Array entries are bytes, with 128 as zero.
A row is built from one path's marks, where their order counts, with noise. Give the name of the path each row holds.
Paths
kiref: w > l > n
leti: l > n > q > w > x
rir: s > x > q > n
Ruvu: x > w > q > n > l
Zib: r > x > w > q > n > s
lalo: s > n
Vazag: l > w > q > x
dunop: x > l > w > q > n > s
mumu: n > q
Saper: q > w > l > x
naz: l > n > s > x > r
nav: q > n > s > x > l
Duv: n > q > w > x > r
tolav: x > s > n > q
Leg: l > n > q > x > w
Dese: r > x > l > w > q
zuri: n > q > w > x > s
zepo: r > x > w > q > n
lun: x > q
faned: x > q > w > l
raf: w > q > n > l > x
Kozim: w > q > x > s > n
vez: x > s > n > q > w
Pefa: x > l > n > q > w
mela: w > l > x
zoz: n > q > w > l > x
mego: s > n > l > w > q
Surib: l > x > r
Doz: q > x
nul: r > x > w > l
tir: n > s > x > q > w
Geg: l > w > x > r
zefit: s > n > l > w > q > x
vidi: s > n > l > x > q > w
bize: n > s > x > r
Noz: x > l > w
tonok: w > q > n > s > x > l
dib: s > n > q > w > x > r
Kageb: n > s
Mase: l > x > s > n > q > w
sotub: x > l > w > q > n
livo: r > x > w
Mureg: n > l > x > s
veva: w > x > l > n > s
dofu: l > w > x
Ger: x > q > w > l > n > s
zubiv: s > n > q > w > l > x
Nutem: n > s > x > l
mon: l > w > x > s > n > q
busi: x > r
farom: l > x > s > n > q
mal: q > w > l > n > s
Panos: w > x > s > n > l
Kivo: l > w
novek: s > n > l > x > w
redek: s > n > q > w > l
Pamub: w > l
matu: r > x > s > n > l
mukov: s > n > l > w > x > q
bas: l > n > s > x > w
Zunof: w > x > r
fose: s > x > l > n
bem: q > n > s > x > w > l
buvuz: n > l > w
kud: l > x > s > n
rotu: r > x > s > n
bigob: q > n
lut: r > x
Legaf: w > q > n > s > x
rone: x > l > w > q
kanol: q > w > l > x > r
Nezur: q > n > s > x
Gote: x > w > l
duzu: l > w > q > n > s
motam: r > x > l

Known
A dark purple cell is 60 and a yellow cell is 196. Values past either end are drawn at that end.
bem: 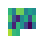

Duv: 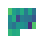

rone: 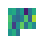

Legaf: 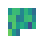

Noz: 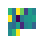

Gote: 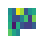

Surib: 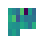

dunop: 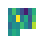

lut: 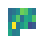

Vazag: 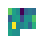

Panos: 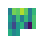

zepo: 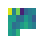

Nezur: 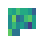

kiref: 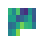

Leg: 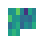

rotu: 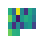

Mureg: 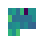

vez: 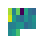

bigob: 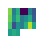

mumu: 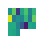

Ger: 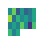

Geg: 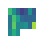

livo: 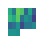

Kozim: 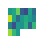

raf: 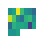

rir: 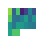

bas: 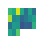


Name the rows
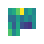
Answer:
Nutem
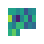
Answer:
mego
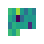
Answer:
zoz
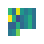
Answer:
buvuz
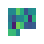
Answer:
redek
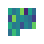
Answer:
busi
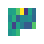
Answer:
bize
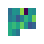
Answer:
dofu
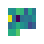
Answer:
novek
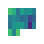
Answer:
zuri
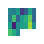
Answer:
lalo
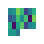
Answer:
faned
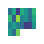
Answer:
Kageb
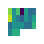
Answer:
Mase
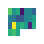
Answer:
zefit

